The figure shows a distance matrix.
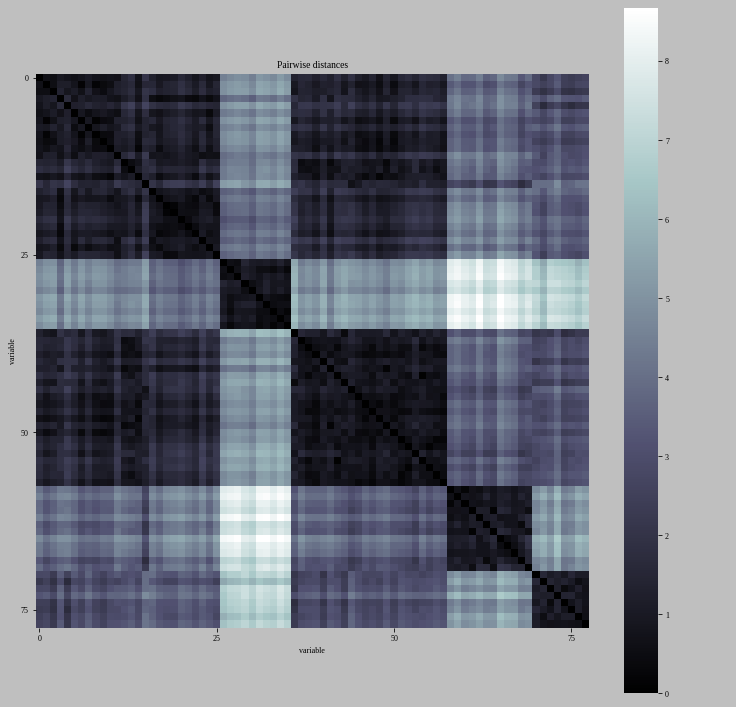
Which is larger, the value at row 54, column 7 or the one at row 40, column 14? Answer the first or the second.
the first
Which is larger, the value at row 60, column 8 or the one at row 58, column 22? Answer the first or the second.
the second
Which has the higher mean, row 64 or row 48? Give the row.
64
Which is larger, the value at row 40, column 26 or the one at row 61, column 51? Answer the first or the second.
the first
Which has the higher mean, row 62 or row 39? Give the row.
62
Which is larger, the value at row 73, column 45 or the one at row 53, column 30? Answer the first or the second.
the second
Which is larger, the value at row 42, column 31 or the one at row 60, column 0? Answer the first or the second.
the first
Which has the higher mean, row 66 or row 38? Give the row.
66
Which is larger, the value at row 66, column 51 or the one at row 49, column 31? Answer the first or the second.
the second
